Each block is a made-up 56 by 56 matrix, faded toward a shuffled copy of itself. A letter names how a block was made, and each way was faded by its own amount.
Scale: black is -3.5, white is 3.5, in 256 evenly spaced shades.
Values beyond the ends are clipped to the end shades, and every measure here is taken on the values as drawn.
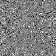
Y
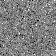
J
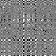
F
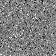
J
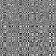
F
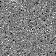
J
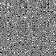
Y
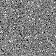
J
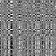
F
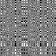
F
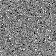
J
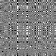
F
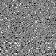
Y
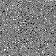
Y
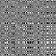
F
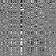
F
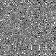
Y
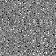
Y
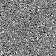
J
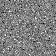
J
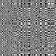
F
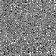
Y
